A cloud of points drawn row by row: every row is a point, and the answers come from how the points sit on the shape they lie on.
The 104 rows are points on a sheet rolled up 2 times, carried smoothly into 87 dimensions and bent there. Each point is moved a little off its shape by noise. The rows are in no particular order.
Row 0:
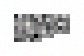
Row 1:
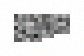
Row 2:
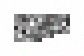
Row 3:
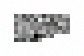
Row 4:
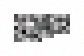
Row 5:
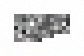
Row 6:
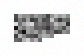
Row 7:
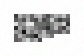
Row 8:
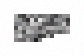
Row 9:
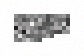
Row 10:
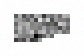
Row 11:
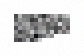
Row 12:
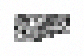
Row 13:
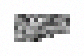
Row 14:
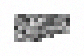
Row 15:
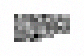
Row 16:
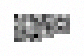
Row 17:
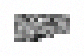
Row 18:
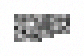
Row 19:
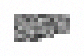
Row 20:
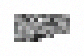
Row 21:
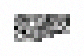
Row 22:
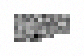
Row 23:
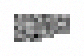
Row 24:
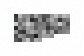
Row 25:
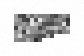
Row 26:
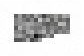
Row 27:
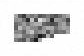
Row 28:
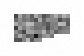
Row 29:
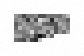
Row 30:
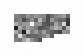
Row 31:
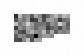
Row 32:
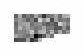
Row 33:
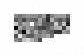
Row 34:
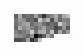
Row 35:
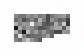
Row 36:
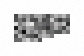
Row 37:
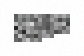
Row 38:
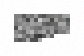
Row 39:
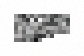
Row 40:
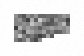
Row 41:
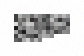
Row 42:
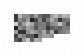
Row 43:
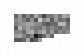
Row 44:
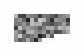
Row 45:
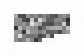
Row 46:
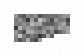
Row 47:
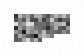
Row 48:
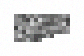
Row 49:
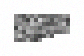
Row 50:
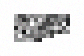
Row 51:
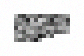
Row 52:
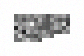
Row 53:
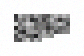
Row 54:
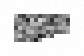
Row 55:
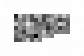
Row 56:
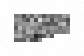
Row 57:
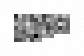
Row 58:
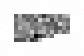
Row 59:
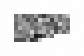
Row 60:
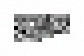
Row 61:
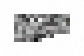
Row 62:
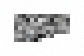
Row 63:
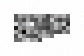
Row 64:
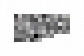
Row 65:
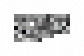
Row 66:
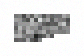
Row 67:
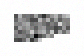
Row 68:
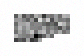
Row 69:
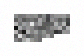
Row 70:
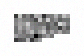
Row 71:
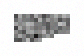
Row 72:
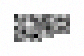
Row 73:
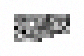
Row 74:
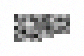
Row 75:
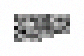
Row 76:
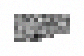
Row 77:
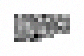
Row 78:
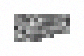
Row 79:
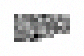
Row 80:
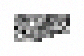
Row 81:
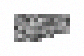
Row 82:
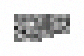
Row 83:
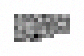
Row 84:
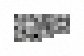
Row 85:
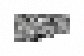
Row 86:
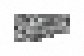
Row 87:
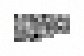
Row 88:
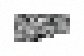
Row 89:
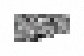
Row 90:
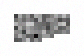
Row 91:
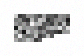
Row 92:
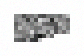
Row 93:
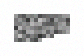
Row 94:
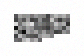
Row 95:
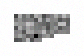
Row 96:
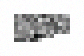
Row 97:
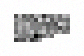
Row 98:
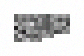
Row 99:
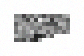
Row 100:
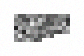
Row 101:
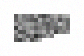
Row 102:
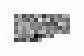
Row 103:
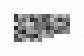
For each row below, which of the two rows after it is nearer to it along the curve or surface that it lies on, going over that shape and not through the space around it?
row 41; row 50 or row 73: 73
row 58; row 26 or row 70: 70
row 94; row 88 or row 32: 32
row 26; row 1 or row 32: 1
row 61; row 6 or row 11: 11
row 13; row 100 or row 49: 100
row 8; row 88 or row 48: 88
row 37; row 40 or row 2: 2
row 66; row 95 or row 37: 95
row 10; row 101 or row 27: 27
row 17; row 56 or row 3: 3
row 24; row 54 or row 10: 10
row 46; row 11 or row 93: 93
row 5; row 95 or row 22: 95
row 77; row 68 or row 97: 97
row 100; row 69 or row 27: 69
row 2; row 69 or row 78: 69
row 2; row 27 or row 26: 27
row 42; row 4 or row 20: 4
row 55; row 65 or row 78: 65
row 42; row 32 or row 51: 32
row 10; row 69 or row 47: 47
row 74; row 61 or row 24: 24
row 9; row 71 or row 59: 71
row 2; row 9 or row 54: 9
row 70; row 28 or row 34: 34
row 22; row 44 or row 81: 81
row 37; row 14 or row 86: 14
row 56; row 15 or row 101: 101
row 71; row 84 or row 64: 84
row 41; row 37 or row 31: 31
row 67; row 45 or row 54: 54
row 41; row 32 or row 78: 32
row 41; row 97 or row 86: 97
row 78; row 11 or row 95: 95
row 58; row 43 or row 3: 3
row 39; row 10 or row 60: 10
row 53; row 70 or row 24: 24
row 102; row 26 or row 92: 92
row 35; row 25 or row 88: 25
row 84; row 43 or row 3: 43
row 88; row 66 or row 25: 25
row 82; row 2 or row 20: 2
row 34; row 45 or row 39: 39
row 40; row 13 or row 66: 66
